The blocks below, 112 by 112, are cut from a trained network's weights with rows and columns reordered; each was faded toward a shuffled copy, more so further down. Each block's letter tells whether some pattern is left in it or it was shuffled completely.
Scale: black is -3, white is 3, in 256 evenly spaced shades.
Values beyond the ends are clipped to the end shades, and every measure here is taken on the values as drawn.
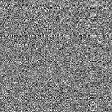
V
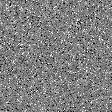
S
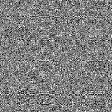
V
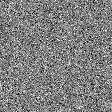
S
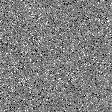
S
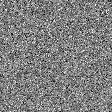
S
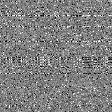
V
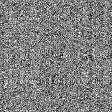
V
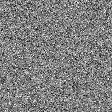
S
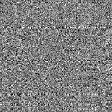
V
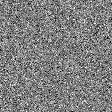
S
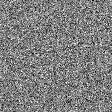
S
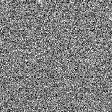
V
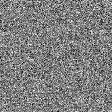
V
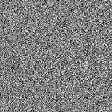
V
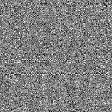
V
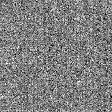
V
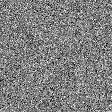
S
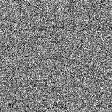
V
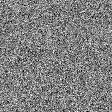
S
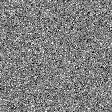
S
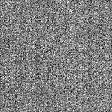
V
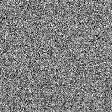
V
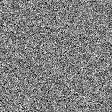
S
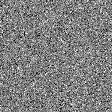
S
